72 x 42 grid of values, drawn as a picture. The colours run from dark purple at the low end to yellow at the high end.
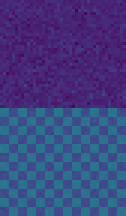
It is made of 2 by 1 panels. Panel 1,1: very low, fine-grained, faint in contrast. Panel 2,1: low, checkered.
